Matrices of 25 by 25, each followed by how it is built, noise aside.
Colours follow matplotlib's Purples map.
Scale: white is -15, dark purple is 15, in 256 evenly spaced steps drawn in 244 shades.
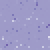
sparse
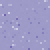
sparse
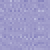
low rank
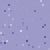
sparse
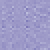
low rank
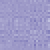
low rank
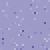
sparse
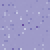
sparse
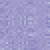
low rank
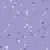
sparse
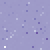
sparse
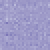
low rank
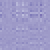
low rank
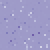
sparse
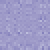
low rank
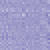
low rank
